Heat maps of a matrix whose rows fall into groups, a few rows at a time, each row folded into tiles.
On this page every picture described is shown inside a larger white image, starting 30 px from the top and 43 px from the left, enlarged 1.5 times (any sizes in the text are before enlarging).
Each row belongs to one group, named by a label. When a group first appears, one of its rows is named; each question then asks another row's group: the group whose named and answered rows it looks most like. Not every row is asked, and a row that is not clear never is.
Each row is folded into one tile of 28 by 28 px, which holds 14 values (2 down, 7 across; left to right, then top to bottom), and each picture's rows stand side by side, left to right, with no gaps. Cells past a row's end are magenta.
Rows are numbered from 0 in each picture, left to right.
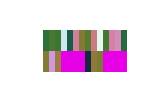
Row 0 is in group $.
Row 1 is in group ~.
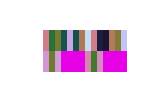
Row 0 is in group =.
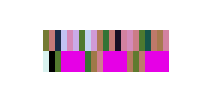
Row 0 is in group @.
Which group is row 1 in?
=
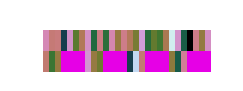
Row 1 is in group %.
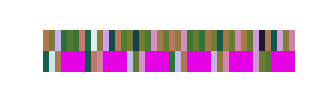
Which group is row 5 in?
%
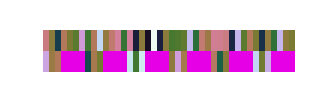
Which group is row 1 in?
~
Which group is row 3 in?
$
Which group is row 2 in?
=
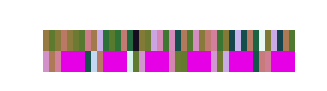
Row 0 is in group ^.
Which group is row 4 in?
=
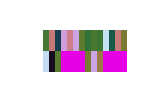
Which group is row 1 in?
$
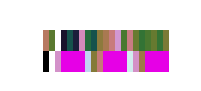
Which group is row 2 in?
^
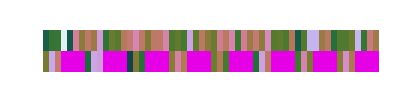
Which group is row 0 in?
$
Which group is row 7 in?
$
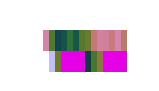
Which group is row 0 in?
^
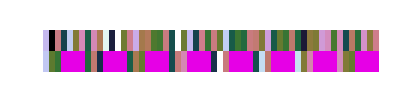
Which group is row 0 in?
%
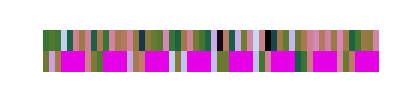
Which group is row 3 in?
^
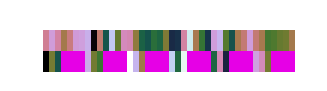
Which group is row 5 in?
^
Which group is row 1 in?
%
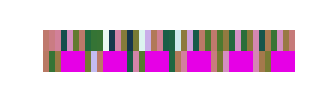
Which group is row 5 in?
%
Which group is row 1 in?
$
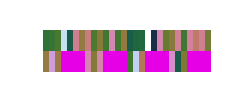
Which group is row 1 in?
=
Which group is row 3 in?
@
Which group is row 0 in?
$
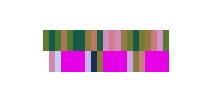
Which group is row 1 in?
@
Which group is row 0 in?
^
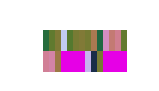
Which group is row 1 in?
@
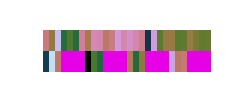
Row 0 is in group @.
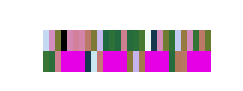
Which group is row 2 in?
$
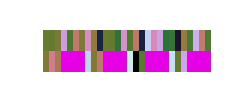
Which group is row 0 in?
$
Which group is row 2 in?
@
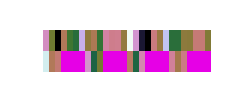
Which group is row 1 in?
@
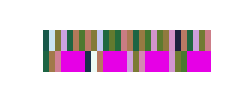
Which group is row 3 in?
%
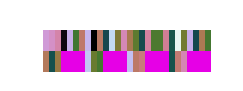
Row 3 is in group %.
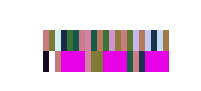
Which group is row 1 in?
%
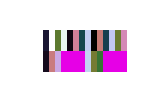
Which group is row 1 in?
%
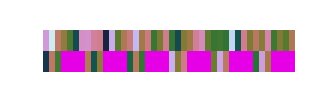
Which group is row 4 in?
$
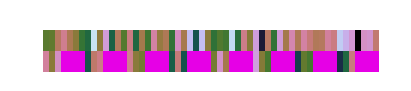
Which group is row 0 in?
^
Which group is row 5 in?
%
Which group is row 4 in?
$
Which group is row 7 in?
~
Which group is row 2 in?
%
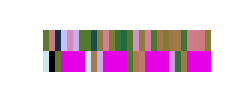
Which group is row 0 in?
@
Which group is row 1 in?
^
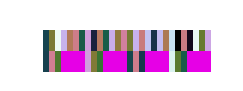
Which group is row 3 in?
%
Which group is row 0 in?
~
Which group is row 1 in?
%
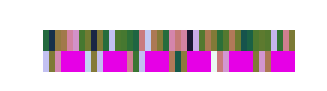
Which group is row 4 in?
^
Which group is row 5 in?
$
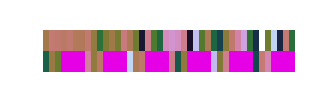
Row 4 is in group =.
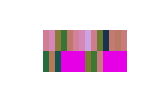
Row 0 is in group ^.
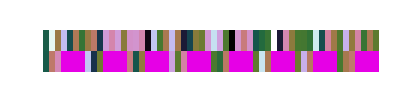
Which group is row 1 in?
@
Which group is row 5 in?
$
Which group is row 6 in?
$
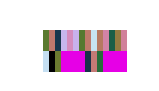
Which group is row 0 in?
@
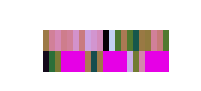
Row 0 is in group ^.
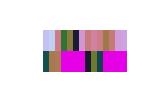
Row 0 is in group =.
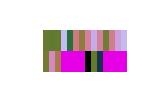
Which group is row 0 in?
$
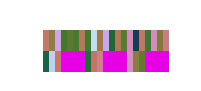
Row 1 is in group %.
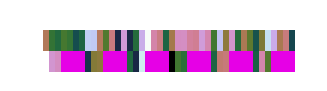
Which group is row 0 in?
^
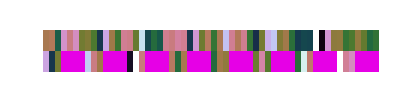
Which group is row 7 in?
^
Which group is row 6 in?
$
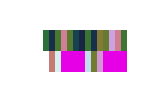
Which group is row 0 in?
^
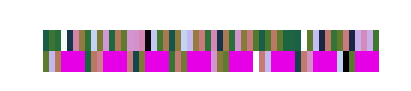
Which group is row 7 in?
@
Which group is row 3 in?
~
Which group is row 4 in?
%
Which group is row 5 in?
^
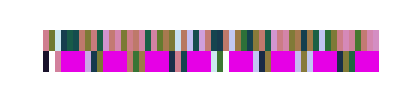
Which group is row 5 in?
@
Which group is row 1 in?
@
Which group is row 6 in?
=
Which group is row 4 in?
^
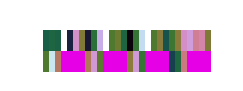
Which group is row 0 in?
$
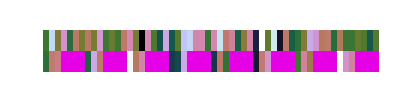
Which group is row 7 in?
^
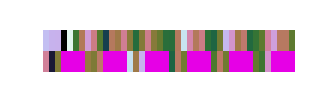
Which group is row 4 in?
~
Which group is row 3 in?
~
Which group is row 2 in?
^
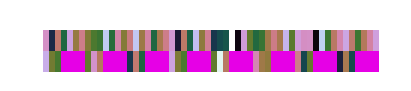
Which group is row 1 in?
$
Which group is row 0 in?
%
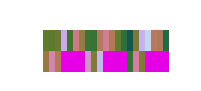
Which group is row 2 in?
~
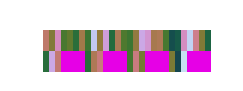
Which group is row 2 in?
~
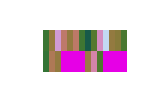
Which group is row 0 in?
~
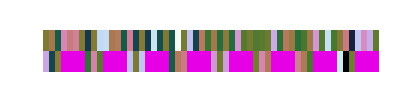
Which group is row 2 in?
=
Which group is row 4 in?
=
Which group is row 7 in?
@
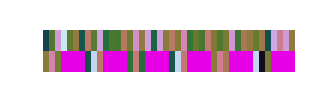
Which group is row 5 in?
@
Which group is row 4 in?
$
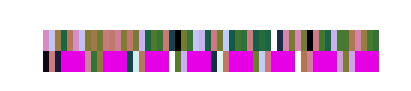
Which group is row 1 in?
@
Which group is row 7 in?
^
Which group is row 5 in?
$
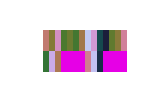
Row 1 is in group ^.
